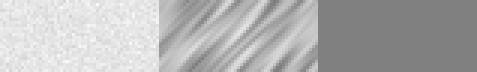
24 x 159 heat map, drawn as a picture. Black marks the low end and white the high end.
It is made of 1 by 3 panels. Panel 1,1: very high, fine-grained, faint in contrast. Panel 1,2: high, slanting up to the right. Panel 1,3: middling, flat.
